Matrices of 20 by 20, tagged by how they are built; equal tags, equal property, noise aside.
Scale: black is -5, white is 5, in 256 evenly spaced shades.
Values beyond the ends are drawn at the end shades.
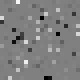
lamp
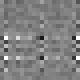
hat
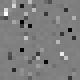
lamp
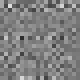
hat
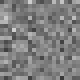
hat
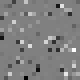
lamp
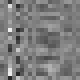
hat
